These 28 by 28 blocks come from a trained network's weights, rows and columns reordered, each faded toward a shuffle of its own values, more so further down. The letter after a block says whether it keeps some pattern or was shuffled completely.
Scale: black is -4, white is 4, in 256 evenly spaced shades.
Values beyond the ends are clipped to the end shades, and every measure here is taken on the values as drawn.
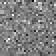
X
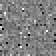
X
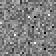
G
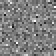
G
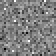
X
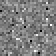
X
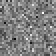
G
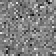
G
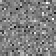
G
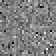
G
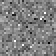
G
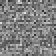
X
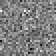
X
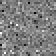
G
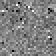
X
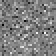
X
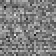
X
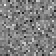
G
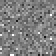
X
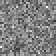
G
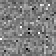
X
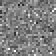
G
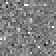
G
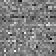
X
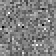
G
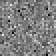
G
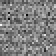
X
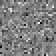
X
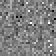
G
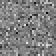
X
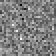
G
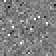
G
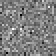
G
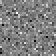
G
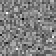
G
